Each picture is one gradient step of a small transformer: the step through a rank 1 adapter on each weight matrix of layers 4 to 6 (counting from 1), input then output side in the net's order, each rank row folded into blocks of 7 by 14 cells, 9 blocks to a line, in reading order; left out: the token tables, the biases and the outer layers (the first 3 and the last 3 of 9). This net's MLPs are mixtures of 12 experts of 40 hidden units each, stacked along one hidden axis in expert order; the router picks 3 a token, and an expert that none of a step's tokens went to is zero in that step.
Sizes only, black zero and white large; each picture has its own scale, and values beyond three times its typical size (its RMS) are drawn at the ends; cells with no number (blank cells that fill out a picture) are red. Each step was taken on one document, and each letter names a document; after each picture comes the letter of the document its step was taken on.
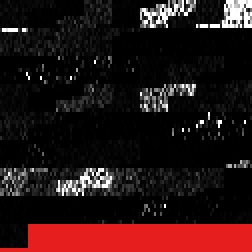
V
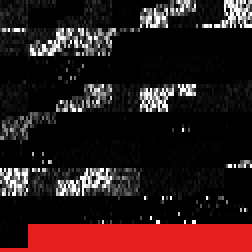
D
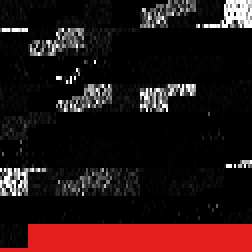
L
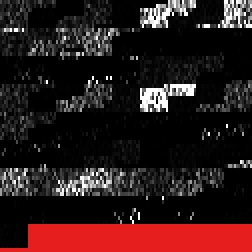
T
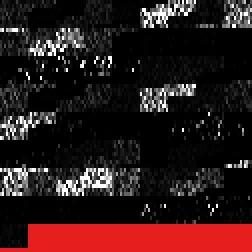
V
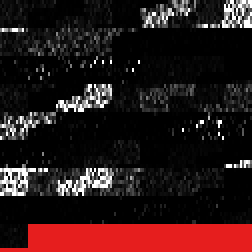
V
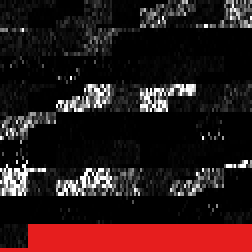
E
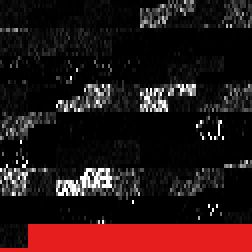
E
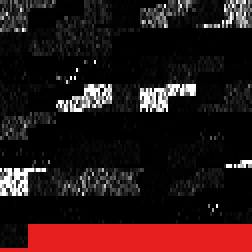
L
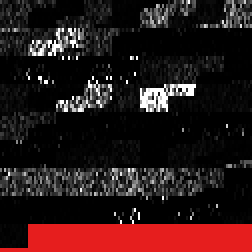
T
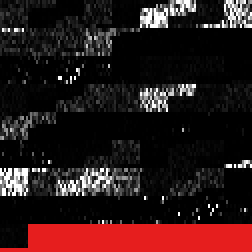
D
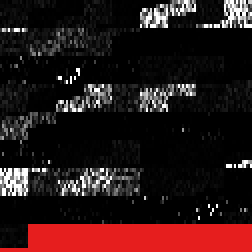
D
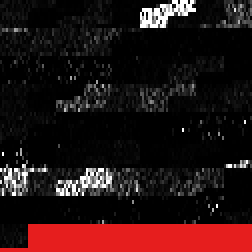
E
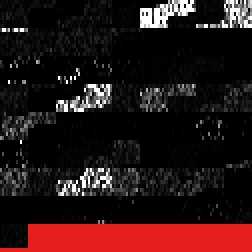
E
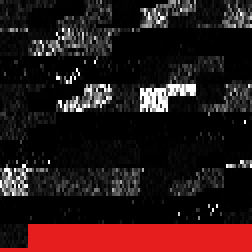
L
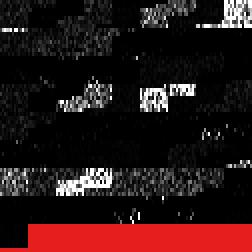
T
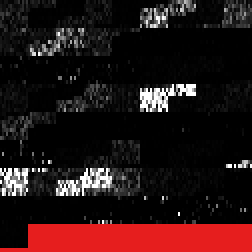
D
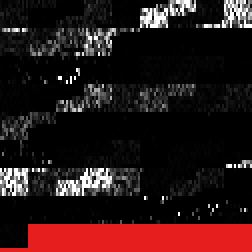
D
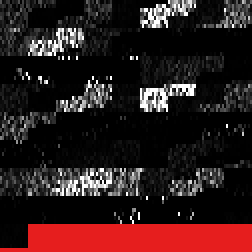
T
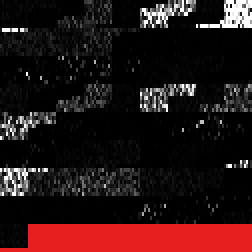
V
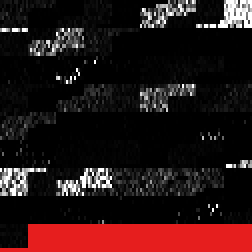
L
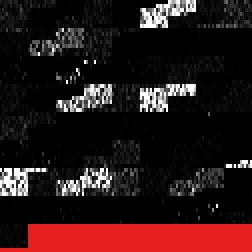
L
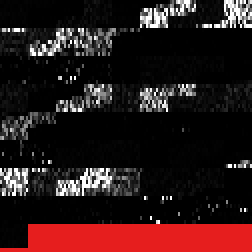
D
